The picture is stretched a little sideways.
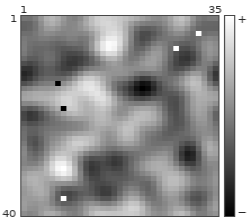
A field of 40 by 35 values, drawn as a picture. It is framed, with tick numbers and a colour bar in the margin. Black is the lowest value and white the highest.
Odd rows or columns: none. Average level on the scale: 50%. Histogram: bell-shaped. Grain: blotchy. Mirror symmetry: none. Lone odd cells: 5, 3 higher and 2 lower than their neighbours.
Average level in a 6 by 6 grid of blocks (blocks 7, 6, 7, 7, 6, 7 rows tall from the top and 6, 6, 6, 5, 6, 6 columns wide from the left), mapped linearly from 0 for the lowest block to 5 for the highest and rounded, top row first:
2 2 5 2 2 2 / 0 1 3 2 1 1 / 2 4 4 1 1 3 / 1 3 3 3 1 2 / 3 4 0 2 3 1 / 3 2 2 3 3 2
